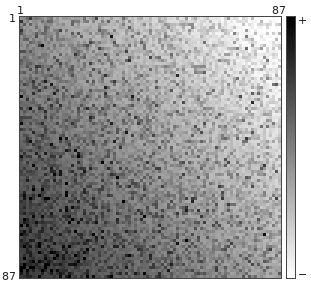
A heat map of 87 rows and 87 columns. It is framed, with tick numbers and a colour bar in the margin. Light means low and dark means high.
Ninth with the highest average: bottom left. Odd rows or columns: none. Slope: up to the bottom left. Stripes: none. Ninth with the lowest average: top right.
